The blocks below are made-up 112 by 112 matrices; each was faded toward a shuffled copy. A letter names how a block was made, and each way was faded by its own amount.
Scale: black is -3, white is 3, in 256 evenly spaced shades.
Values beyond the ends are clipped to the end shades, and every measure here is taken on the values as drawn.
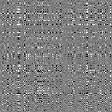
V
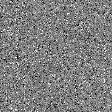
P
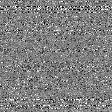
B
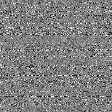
B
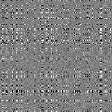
V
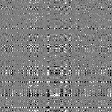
V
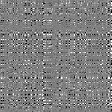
V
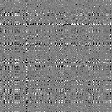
V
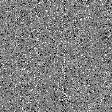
P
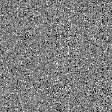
P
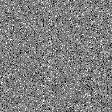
P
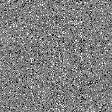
P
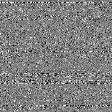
B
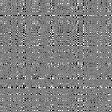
V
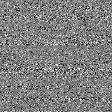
B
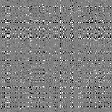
V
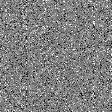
P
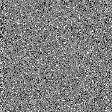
P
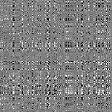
V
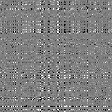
V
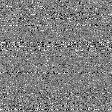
B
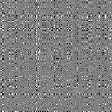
V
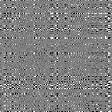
V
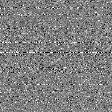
B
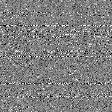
B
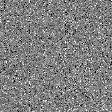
P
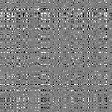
V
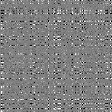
V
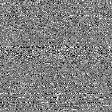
B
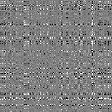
V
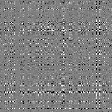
V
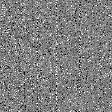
P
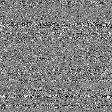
B
